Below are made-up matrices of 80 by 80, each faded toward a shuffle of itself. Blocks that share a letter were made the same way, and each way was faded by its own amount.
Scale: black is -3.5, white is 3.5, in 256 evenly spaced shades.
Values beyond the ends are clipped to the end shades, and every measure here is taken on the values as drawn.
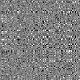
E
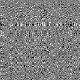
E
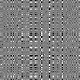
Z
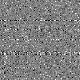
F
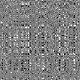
E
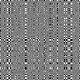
Z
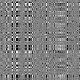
Z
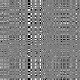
Z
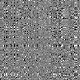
E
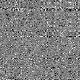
F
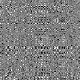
E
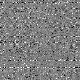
F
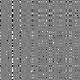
Z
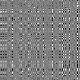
Z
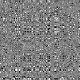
E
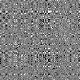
E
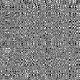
E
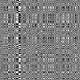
Z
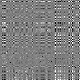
Z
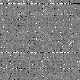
F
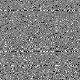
F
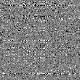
F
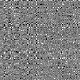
E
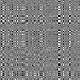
Z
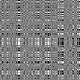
Z
